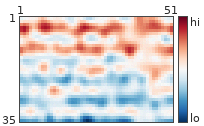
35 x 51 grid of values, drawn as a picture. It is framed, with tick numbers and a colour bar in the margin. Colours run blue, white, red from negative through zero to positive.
There are no lone odd cells. The field climbs toward the top. Overall the values sit about 50% of the way up the scale. The ninth with the lowest average is the bottom middle. Horizontal stripes repeat 5 times down the table.
